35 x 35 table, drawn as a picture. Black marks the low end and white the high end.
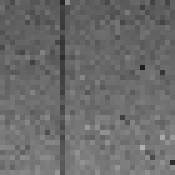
Stripes: none. Odd lines: column 13. Slope: up to the bottom. Average level on the scale: 40%.
